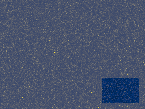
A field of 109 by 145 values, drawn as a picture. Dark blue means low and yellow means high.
Odd patch: lower, in the bottom right. Ninth with the lowest average: bottom right. Stripes: none. Average level on the scale: 30%.
